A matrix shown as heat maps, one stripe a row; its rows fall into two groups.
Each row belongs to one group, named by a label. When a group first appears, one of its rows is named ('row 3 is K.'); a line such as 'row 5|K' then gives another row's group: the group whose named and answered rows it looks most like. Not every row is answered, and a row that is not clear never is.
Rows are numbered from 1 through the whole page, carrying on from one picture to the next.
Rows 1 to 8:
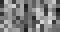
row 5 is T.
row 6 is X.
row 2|T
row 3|T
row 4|T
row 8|T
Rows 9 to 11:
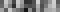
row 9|T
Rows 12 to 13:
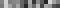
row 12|T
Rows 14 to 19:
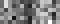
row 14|X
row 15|X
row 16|T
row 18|X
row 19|X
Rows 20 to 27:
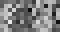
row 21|T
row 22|X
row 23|X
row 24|X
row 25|T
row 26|X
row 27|X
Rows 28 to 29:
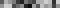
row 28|X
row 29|X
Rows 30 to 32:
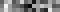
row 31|X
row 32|T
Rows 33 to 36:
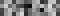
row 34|X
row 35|T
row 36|T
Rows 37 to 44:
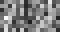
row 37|T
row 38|X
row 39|T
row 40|T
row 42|X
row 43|X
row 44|T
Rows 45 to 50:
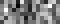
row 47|X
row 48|X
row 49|T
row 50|T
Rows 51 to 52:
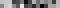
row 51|X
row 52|T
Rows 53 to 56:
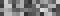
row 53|X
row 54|T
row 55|X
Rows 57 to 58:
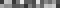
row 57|T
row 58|T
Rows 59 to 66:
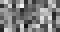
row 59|T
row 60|T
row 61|X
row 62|X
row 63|X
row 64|X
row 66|T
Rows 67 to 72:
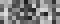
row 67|X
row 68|X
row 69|X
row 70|T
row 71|X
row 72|X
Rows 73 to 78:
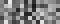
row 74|T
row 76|X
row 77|T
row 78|X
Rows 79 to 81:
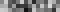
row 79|T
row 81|X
